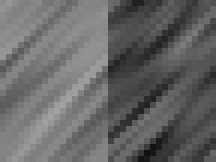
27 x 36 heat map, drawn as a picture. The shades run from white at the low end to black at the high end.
The table splits into one row of 2 panels. Panel 1,1: middling, slanting up to the right. Panel 1,2: high, slanting up to the right.
